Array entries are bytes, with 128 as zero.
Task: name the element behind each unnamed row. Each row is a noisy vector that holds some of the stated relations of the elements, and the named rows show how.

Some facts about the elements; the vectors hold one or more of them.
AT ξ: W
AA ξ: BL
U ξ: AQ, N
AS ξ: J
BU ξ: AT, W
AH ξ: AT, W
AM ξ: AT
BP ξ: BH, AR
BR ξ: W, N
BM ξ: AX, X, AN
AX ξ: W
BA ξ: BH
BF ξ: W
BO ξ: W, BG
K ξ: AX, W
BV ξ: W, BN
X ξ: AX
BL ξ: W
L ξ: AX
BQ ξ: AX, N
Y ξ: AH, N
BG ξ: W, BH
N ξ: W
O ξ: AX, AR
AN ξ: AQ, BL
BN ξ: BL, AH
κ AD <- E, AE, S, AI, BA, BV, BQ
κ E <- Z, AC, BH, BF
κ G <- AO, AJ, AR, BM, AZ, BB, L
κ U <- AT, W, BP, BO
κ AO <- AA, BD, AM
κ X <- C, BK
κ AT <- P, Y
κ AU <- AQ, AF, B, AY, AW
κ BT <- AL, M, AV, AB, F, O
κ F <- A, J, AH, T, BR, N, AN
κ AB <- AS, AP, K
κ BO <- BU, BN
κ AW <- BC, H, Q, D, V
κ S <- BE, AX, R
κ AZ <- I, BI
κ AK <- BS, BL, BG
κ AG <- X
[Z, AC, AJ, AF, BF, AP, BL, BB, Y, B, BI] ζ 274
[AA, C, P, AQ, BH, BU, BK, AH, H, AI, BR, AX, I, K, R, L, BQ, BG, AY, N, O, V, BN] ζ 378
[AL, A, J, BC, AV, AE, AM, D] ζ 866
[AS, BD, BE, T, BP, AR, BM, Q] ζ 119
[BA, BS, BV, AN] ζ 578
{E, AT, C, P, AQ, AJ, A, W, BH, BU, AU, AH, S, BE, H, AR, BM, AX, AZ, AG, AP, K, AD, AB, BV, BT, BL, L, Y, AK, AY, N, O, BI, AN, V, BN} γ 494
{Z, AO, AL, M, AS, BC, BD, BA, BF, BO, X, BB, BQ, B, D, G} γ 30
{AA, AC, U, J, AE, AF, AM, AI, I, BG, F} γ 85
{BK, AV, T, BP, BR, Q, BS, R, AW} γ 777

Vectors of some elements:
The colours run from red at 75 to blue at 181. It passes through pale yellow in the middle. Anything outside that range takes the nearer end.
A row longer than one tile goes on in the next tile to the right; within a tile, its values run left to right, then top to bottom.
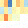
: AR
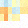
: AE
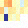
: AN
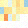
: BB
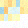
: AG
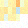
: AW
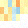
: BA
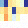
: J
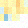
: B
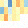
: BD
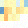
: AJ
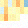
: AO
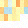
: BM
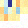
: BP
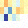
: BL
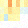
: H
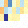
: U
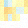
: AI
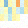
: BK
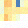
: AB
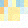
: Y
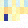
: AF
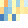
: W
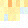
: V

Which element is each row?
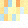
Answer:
BH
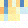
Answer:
BR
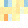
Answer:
I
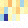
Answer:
N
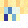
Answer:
X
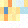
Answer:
K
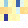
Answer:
F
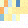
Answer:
AT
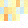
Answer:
R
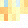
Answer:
AV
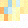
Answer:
BO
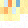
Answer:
A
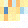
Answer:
L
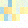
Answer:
AC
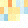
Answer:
AH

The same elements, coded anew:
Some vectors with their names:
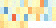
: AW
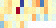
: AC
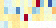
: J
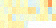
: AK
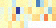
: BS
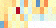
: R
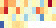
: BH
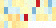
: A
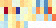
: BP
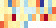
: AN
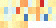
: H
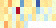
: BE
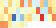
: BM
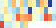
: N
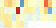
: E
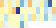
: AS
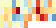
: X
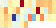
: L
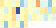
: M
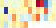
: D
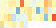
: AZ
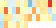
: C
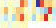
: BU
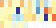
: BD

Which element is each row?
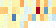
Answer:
O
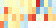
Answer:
U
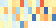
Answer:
K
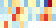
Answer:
BL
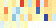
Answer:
I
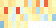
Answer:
AI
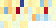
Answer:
Z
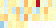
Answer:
AE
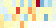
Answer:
AF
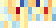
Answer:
BF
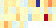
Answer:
BV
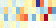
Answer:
AT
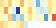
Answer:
AR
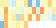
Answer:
BK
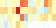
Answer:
P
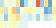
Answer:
AP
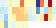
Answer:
W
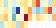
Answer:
AM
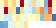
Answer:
BG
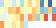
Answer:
Y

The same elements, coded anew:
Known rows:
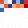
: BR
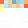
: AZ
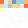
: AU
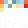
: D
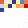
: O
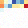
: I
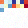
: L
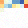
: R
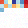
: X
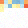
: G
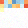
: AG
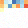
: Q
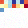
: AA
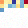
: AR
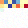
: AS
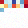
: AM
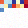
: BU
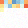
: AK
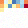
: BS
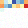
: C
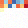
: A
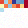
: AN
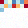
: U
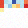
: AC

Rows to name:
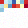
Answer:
BM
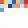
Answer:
BP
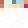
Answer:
AE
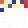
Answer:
BG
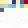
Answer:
BH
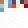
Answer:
BQ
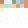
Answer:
BE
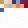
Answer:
AH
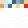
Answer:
BK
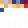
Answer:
N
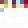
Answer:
BL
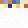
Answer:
M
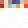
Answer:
J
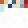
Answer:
BA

